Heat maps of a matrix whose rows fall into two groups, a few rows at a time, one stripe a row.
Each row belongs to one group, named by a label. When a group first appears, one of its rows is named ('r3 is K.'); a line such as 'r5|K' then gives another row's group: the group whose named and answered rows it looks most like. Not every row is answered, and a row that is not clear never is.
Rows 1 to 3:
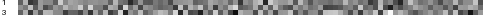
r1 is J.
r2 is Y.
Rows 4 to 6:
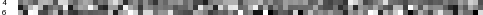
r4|J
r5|Y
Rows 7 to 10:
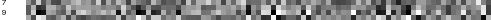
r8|J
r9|J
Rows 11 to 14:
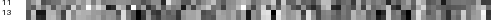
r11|Y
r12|Y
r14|J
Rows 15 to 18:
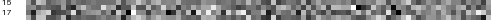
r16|J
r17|Y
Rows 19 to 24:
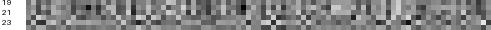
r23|J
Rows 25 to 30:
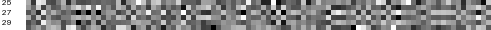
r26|Y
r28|Y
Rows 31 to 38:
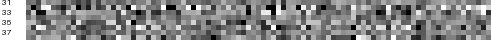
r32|Y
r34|J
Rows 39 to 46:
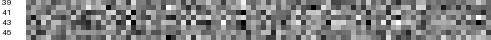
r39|Y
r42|Y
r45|J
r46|Y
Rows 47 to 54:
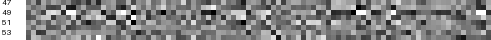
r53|J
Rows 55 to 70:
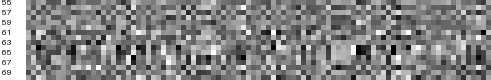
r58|Y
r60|Y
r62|Y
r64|J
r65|J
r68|Y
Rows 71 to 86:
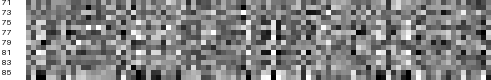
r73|Y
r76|Y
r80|J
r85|J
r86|J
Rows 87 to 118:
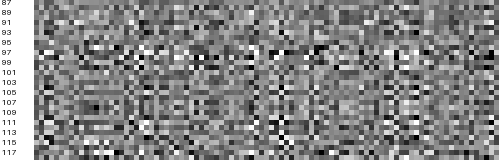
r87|J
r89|Y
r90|Y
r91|J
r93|J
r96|Y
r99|Y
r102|J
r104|J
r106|J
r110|J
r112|Y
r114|J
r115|Y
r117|Y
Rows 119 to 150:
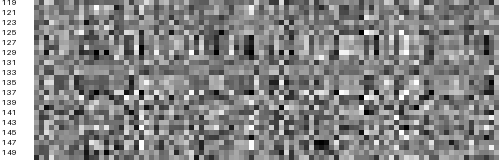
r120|Y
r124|Y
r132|J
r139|Y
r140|J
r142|Y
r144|Y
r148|Y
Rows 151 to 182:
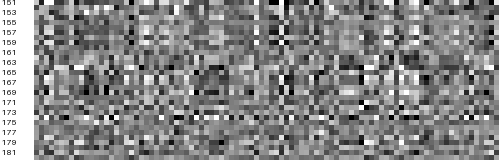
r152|Y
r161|J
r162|Y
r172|J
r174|Y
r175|Y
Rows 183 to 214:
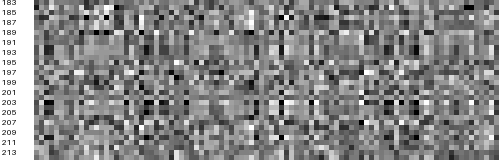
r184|Y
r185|Y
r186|Y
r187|Y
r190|J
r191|J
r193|J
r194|J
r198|Y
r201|J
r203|J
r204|J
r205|J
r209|Y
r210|J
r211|Y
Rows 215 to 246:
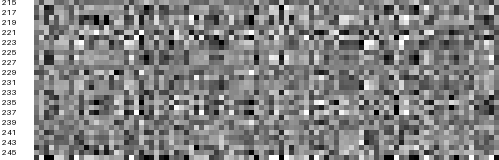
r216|J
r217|J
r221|Y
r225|J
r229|Y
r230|Y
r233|J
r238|J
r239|Y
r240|Y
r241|J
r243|J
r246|J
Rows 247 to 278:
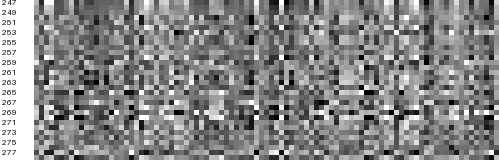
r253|Y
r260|J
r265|J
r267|Y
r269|Y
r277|J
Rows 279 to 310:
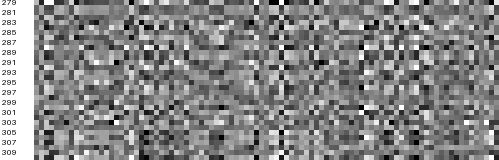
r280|J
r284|J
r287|Y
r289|J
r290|J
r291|Y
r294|J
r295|Y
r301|J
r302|Y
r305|J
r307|J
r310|J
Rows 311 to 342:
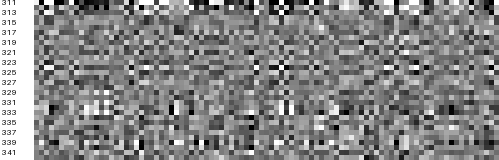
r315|J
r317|Y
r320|J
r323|J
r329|Y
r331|Y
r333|Y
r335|J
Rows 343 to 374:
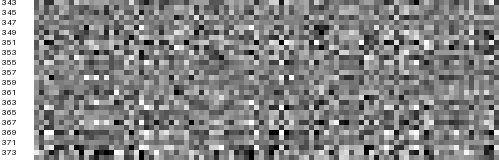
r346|Y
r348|Y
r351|J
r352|Y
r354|J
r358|Y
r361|Y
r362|J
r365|J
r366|J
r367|Y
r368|J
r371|Y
